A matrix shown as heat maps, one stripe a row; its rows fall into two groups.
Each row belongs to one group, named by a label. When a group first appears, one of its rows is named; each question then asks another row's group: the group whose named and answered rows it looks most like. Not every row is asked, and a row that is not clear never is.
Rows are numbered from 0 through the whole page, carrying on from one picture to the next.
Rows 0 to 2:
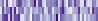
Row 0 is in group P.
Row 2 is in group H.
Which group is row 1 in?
H
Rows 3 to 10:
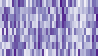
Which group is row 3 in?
P
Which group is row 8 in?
H
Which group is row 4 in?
H
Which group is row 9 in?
P
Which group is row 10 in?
H
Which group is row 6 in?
H
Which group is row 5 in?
H
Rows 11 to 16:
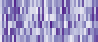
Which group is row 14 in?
P
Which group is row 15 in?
H
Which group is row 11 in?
H
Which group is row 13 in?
H
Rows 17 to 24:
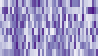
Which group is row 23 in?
P
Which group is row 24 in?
H
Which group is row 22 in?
P
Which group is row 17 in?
P
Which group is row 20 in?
P
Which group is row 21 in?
H
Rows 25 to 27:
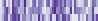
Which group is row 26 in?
P
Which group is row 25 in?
P
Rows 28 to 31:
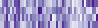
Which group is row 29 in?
P
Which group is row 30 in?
H
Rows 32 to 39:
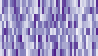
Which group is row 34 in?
P
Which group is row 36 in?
H
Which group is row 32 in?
H
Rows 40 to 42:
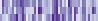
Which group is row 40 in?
P
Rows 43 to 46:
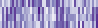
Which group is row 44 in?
H
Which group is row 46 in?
H
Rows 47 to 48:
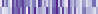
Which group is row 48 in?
P
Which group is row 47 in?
P
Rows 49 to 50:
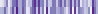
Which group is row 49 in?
P
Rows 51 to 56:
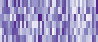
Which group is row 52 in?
H
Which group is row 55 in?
H
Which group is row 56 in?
P
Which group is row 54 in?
H
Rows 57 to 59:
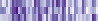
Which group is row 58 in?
P
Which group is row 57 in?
P
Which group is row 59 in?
P
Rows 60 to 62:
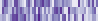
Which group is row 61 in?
P
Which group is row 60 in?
H
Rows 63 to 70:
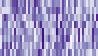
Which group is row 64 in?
P
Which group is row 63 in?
P
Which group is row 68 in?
H
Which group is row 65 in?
H
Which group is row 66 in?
P
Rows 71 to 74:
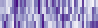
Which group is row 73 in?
H
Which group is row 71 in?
P
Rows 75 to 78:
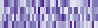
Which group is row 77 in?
H
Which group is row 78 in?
P
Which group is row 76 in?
P
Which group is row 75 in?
H
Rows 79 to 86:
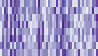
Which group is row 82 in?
H
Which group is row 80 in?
P
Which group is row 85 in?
P
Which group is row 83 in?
H
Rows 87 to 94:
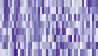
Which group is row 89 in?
P
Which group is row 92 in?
P
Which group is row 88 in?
H
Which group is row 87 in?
H
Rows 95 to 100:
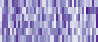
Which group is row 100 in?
H
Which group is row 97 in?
H
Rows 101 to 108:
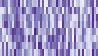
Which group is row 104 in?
H
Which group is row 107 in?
P
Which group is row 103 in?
H
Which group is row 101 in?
H
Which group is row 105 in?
P
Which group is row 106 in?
P
